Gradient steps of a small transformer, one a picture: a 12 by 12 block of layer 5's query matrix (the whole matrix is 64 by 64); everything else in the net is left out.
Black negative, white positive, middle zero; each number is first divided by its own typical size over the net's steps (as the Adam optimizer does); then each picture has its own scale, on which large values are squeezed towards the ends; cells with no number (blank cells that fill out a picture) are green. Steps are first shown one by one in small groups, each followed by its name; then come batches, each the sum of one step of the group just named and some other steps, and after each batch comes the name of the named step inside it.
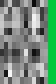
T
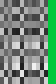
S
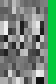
T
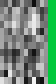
T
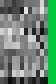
S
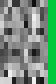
T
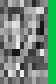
T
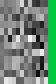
S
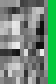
T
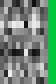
T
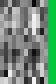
T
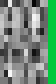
T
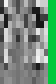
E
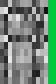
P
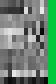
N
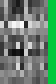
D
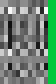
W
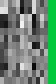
P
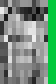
P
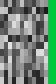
P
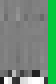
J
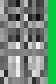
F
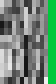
J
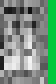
F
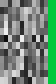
F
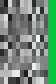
F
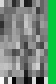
J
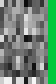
J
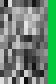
J
